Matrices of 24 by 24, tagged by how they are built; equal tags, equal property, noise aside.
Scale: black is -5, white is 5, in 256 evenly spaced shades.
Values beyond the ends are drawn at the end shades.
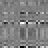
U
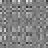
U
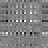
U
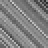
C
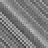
C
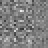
U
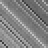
C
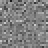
U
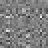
U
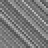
C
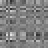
U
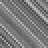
C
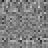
U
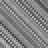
C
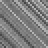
C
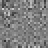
U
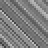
C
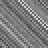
C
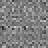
U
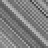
C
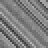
C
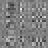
U
